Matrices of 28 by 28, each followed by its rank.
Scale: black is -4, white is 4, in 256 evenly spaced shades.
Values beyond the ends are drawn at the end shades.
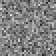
full rank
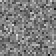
full rank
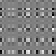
one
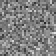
full rank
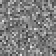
full rank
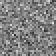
full rank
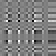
one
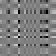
one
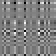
one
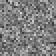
full rank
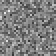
full rank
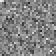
full rank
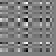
one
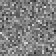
full rank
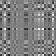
one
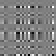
one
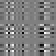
one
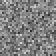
full rank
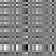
one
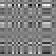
one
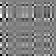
one
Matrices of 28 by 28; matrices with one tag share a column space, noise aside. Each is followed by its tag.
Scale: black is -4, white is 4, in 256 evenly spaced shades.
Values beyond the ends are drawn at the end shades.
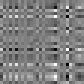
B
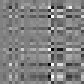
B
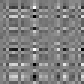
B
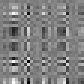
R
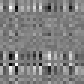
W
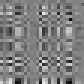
R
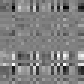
W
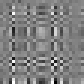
R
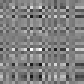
B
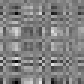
R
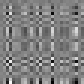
R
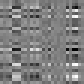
B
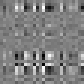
W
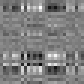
W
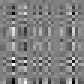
R
